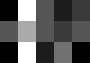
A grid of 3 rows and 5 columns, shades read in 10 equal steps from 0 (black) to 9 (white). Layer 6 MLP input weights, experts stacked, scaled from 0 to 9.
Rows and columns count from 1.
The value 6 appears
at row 2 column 2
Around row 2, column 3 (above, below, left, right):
3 1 6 2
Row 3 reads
0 9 1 4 0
